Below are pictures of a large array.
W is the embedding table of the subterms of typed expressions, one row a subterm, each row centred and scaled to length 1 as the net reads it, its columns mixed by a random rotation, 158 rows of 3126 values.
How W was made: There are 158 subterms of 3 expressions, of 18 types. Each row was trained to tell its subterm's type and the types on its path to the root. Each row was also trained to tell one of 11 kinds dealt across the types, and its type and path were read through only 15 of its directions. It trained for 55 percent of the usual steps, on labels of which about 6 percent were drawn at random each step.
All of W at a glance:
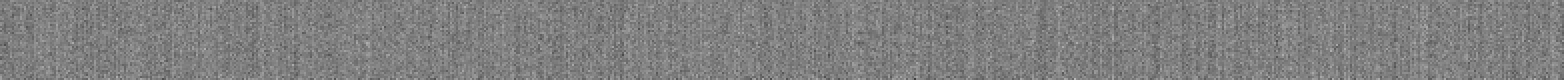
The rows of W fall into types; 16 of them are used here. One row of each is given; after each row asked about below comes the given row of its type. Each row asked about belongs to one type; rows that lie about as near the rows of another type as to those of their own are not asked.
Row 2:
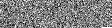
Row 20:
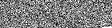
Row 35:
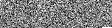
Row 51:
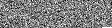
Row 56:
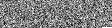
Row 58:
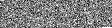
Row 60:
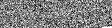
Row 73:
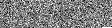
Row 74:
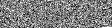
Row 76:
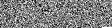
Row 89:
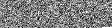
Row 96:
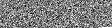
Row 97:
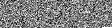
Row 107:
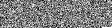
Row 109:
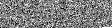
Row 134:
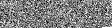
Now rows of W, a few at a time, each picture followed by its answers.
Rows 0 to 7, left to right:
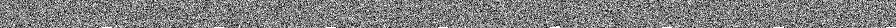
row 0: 96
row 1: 56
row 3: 109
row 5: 58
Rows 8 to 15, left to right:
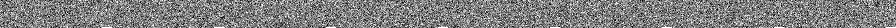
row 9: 89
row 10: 35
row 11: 74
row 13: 73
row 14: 97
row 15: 2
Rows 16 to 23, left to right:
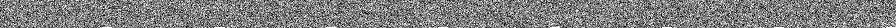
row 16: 74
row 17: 56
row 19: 51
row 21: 109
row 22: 89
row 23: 96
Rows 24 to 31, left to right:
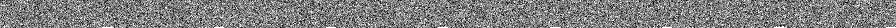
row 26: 76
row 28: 51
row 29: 20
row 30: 134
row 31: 109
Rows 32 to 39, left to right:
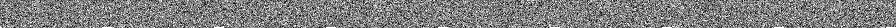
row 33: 134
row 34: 74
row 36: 2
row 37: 35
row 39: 73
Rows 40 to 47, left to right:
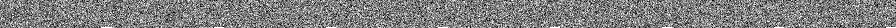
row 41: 97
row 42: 56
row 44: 134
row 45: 76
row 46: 74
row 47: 56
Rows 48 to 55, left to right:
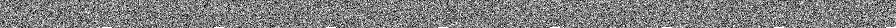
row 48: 58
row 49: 56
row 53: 35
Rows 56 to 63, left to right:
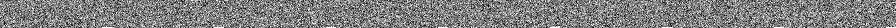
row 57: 2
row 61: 74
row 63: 76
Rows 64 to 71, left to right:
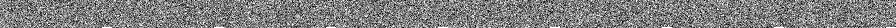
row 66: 73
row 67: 107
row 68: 134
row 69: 76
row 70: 74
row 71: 97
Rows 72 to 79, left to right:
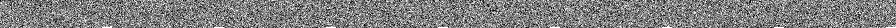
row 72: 60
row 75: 96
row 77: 58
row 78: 76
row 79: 2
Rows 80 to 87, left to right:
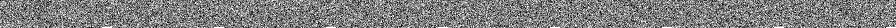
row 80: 60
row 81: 35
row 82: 74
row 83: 109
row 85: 89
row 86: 60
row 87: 56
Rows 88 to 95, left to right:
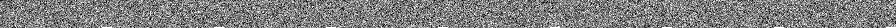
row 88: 51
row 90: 2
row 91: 89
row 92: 20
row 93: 76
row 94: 35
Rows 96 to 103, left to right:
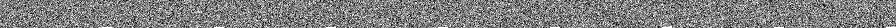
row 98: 20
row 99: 58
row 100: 76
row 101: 20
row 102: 58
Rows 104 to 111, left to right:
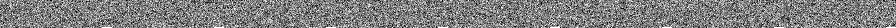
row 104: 2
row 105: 20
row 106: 35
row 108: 20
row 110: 56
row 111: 35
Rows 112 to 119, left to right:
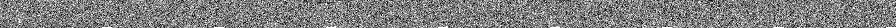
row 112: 109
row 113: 89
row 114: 20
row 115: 60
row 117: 97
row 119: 97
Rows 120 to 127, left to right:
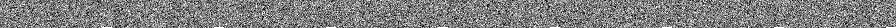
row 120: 96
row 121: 109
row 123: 35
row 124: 58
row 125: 2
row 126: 76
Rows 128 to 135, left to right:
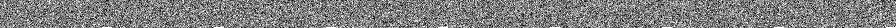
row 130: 58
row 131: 60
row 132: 56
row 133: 73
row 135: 58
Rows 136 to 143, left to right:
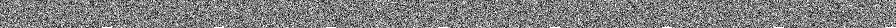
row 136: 134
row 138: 58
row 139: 35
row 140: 134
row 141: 89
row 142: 96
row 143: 96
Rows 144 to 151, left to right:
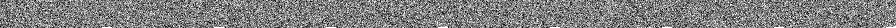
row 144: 97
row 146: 2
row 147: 20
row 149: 89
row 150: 51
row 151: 20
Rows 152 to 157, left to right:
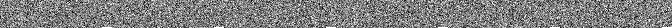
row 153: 89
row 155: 76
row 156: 2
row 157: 56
